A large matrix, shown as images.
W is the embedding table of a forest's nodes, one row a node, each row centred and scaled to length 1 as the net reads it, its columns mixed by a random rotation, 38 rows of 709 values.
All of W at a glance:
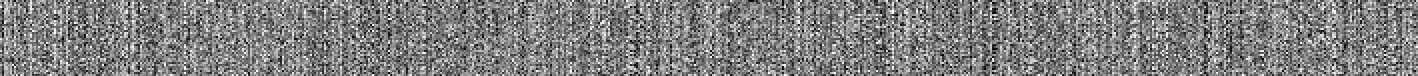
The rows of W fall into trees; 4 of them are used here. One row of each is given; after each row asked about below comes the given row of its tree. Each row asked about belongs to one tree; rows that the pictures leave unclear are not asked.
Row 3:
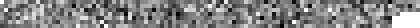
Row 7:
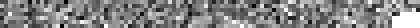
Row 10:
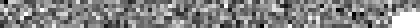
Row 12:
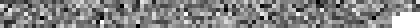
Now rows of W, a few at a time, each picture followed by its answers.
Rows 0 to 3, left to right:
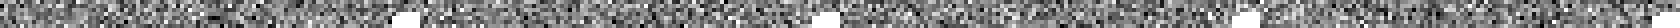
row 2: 10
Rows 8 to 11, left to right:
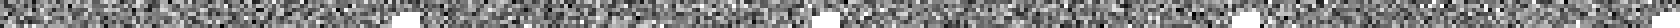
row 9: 7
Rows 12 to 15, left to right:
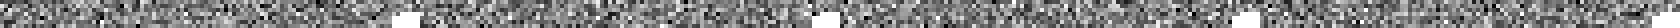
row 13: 7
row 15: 12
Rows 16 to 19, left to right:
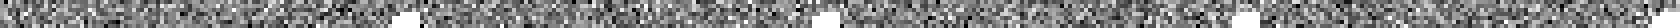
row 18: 10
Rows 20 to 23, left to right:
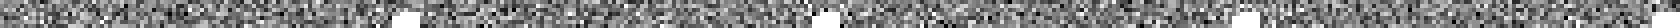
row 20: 3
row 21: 7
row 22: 10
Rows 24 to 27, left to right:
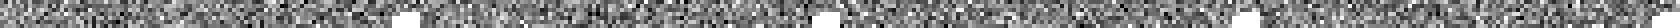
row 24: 10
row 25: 3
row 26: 10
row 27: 3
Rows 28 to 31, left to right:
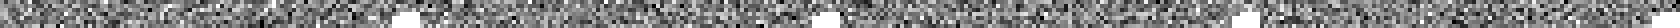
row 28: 10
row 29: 12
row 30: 12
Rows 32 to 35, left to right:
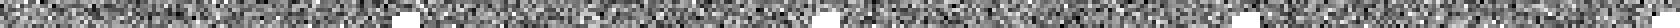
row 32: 3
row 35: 7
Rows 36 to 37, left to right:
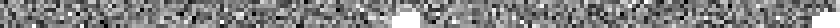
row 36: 10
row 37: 3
